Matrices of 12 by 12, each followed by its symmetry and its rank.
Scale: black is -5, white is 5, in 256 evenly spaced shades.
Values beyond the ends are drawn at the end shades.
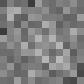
symmetric, full rank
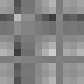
symmetric, rank one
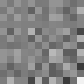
symmetric, rank two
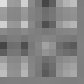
symmetric, rank one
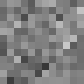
antisymmetric, full rank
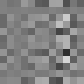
neither, rank two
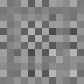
symmetric, rank two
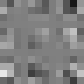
antisymmetric, rank two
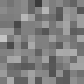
antisymmetric, full rank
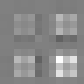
symmetric, rank one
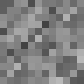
symmetric, full rank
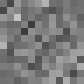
symmetric, full rank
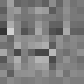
neither, rank two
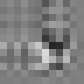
antisymmetric, rank two
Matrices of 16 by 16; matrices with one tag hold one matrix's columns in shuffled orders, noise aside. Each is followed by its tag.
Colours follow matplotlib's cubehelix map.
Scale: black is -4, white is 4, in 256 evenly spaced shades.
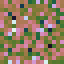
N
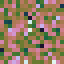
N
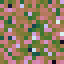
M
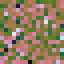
M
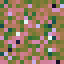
M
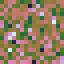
M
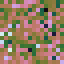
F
